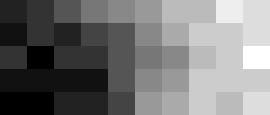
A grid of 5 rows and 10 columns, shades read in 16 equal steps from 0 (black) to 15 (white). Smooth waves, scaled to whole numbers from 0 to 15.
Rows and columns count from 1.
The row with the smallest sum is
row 4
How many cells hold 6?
0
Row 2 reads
1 3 2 4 5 8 10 12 12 13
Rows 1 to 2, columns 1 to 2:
2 3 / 1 3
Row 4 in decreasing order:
12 12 12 9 8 5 1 1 1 1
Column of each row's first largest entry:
9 10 10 8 10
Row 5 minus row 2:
-1 -3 0 -2 -1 1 0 0 -1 0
